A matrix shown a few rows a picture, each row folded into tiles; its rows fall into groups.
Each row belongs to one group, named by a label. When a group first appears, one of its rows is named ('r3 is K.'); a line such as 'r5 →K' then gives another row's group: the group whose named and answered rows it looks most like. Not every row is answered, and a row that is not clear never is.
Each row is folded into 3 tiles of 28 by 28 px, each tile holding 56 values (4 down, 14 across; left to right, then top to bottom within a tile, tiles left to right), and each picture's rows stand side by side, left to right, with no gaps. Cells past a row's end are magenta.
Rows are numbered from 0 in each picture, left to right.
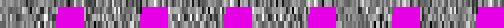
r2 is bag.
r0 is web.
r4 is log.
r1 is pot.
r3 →bag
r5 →pot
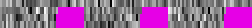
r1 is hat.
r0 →web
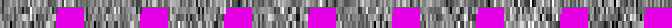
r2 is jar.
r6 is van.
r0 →pot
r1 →pot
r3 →log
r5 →web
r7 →hat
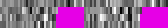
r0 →web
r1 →log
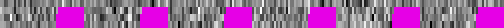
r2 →pot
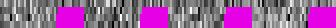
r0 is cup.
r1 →hat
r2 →jar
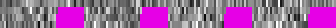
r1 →jar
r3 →van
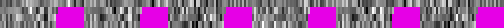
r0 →log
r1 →web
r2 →hat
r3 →jar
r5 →hat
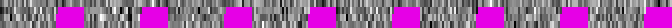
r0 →cup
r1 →log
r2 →cup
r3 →jar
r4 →cup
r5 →pot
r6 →pot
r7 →jar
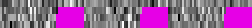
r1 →web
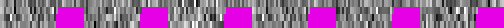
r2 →van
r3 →bag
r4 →cup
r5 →web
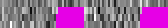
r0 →jar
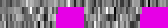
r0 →log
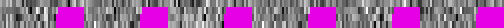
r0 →web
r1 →jar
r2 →van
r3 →jar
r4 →log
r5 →cup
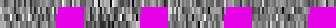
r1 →hat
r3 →cup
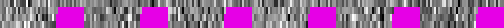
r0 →van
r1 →web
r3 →van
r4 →log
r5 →hat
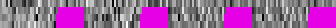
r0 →van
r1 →jar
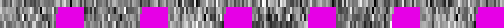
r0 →bag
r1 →cup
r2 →van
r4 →hat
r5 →van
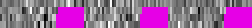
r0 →log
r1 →van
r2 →jar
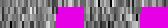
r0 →pot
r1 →hat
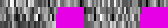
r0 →hat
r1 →cup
